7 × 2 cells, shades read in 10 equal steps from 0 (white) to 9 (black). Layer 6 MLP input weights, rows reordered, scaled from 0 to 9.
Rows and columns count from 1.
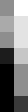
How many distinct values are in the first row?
2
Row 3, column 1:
4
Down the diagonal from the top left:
4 1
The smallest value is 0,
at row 1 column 2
